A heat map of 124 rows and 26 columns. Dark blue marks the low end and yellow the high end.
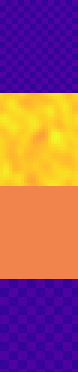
The table splits into 4 rows of 1 panel. Panel 1,1: very low, checkered, faint in contrast. Panel 2,1: very high, blotchy, faint in contrast. Panel 3,1: high, flat. Panel 4,1: very low, checkered, faint in contrast.
